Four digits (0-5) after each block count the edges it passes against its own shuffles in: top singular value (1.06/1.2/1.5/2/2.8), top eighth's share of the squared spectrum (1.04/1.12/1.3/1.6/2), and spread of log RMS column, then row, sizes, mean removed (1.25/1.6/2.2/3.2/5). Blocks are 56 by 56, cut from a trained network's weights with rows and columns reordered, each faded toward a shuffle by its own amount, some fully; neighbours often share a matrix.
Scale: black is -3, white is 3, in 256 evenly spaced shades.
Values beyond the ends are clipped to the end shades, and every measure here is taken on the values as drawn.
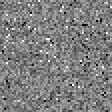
0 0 0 0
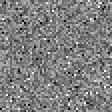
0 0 0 0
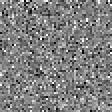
2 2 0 1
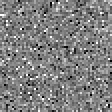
0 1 0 0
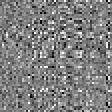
4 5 3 3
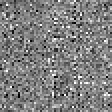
3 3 2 2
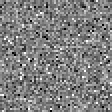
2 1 0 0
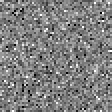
1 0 0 0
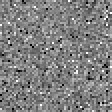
2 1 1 0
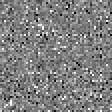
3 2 0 1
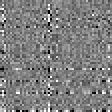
4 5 2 3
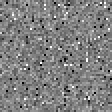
2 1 0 0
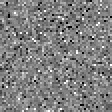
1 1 0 0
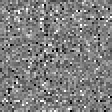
3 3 1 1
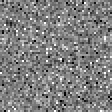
0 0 0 0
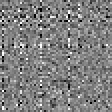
4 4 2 2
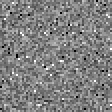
0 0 0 0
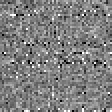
3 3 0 2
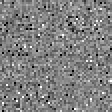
2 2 0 1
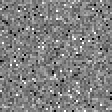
0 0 0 0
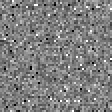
1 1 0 1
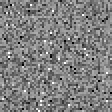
0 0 0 0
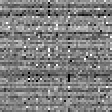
4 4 2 2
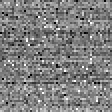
3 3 0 0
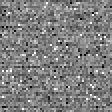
2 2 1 0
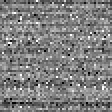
3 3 1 2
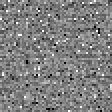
1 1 0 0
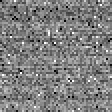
2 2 0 0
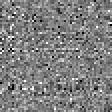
3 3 1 2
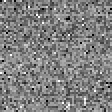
2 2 0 0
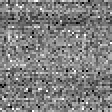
3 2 0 0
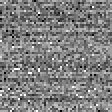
3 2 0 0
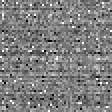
3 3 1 1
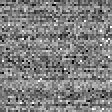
3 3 1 1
